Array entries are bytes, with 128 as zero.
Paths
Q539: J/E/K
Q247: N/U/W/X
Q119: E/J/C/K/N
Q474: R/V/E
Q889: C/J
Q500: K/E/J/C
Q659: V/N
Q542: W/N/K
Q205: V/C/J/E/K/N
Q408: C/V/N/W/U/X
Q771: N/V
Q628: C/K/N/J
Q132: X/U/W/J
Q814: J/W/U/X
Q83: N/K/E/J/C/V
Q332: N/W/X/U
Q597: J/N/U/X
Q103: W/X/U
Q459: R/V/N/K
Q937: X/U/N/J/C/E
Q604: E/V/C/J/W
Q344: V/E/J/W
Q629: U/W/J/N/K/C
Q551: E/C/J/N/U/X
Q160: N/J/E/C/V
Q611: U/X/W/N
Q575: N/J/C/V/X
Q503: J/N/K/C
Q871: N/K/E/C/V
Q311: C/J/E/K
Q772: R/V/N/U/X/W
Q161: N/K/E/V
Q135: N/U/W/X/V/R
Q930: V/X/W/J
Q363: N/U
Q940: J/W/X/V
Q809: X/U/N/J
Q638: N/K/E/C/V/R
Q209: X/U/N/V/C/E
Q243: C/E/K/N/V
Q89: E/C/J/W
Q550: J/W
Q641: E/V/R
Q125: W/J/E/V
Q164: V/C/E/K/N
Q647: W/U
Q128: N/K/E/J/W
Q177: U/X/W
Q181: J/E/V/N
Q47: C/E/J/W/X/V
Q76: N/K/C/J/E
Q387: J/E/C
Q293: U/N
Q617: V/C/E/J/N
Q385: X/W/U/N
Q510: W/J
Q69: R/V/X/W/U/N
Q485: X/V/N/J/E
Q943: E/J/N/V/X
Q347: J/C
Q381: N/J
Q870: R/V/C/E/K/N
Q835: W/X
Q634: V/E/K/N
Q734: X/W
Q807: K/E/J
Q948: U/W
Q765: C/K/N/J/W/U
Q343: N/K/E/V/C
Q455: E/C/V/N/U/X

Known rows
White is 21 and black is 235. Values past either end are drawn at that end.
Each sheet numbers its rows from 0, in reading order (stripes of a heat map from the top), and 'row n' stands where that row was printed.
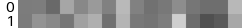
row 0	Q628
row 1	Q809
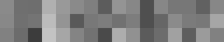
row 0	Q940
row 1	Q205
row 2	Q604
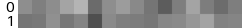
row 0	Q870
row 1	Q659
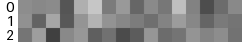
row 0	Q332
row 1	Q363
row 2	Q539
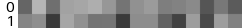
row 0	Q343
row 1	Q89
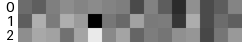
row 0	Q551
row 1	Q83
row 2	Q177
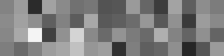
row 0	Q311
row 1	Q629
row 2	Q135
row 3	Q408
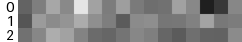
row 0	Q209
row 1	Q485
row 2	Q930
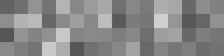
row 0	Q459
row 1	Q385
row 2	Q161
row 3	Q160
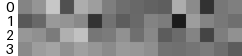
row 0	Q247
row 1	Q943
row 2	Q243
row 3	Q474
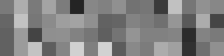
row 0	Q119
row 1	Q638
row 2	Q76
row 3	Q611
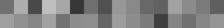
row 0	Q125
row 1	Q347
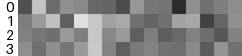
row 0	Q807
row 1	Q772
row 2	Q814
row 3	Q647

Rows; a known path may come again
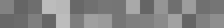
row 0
Q160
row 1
Q459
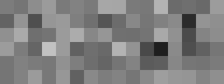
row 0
Q381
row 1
Q76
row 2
Q734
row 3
Q47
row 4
Q835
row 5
Q659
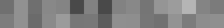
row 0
Q181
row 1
Q550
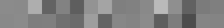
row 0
Q293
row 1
Q503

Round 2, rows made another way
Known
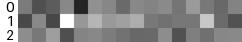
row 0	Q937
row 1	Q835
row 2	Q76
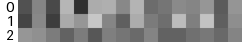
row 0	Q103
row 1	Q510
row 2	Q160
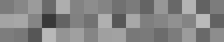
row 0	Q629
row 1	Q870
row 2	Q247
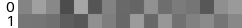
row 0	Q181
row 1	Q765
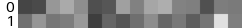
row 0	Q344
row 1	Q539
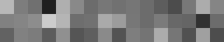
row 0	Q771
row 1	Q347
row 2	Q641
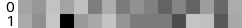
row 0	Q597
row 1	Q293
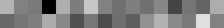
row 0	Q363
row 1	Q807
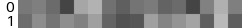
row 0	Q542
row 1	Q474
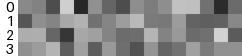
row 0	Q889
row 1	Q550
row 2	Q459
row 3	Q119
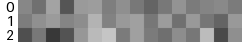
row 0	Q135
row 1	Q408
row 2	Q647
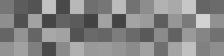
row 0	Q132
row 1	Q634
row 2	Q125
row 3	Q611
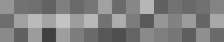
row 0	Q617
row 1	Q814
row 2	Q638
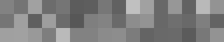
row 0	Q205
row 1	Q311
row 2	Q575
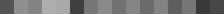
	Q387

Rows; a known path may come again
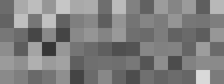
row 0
Q814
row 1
Q47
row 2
Q332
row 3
Q638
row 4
Q503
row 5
Q161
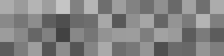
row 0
Q597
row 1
Q164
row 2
Q772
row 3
Q128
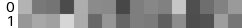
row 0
Q381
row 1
Q943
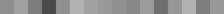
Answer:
Q611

